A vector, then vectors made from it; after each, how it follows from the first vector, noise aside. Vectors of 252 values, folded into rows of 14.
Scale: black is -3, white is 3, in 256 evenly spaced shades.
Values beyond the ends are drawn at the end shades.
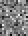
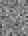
shrunk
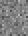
shrunk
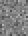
shrunk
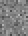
shrunk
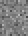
shrunk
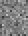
shrunk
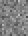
shrunk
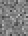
shrunk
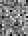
copied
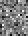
copied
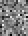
copied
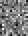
copied
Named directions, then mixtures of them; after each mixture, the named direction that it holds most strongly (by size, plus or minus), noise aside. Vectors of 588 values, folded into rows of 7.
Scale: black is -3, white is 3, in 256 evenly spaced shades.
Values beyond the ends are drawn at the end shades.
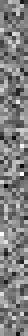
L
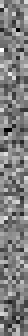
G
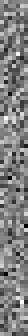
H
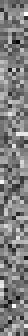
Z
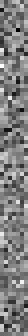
G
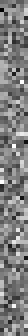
Z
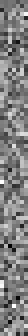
Z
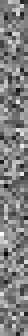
L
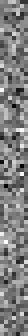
L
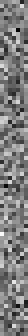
L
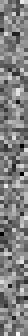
L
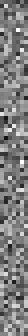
G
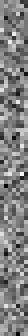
L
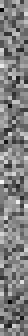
G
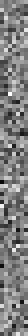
Z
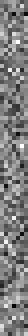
Z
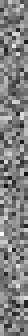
L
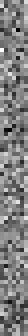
G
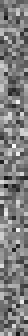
L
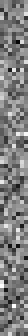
Z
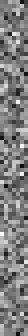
L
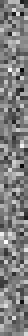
L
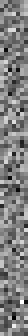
H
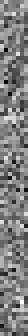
H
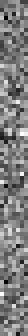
L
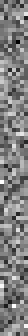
Z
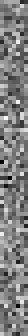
L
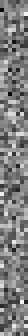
Z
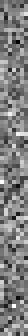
Z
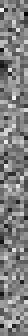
G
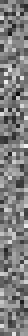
H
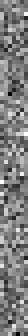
Z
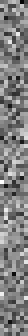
L
